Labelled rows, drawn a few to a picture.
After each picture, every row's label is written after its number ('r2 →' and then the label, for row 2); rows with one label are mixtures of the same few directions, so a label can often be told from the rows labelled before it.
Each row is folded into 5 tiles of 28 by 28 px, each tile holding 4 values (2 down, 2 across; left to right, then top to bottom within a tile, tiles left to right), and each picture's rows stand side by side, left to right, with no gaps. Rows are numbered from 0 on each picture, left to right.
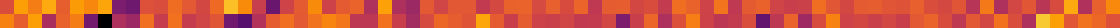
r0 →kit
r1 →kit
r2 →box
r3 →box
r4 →box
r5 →box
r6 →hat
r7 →box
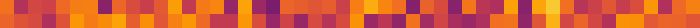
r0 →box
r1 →box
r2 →kit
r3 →box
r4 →box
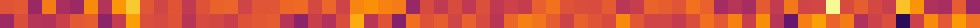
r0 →box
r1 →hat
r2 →kit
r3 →kit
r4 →box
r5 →hat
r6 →box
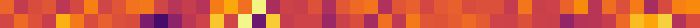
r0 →box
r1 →kit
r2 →hat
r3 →box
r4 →kit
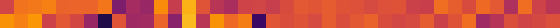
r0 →kit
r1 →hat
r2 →hat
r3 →box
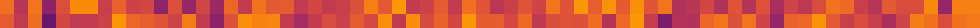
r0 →hat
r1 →kit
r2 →kit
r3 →hat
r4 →kit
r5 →kit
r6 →box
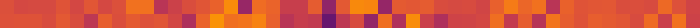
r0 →hat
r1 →box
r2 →hat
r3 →kit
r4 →hat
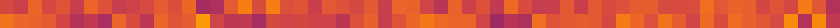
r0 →kit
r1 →box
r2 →box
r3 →kit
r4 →box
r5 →hat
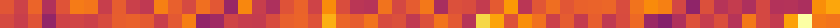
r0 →hat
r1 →box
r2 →hat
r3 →box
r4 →kit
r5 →kit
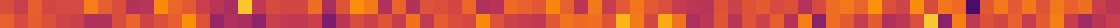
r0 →kit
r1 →box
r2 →hat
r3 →box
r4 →box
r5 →hat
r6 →hat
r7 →kit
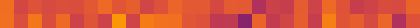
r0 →hat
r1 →kit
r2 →hat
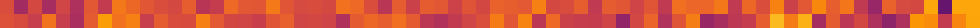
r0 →kit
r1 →box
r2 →box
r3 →kit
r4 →box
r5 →kit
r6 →box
